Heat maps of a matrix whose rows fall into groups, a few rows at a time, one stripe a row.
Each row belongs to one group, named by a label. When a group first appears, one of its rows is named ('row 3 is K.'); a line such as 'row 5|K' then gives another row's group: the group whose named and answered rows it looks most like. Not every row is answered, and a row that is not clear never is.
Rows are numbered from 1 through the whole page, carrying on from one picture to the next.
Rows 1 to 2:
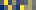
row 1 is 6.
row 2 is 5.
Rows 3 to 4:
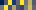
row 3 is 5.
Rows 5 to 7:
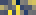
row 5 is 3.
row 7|5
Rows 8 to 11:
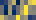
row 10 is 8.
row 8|3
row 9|8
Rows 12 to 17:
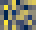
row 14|8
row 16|6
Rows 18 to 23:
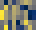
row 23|6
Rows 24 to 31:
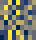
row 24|5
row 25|6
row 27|6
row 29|3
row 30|5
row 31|5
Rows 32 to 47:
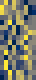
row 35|5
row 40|5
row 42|6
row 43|8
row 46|5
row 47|5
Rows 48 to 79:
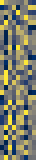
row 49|3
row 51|8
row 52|6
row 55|8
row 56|8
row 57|5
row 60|8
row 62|6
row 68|5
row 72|5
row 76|8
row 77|5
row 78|8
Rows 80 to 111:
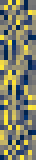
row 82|3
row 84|5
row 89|8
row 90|8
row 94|5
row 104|6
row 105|5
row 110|6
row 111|5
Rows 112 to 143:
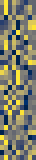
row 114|6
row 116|3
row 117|3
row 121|6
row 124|3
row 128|5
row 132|5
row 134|5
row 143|6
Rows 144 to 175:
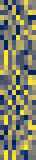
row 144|8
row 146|3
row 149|3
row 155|6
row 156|6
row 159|3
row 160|3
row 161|5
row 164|5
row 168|6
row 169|3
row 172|8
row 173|8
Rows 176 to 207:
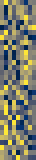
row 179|8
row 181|3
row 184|8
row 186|8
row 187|8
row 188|3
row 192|8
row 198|6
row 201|6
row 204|5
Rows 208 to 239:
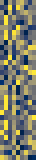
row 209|5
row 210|8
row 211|6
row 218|8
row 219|5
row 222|3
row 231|3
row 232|6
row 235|6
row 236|3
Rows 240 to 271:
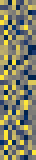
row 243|6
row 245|8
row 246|6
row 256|3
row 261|8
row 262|5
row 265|8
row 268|5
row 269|6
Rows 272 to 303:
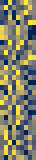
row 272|8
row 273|6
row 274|8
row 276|3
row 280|5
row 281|5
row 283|3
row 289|5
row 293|5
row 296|5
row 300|5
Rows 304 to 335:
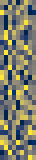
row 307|8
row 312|5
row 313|8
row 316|8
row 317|5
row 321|8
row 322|5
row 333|6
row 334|5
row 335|3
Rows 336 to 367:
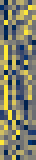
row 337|3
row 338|8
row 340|6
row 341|8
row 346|6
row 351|6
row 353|6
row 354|6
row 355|6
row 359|5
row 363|3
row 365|3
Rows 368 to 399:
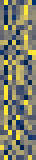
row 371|8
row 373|6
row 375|8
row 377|8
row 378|3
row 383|5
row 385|6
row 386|6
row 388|8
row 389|6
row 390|6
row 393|6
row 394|5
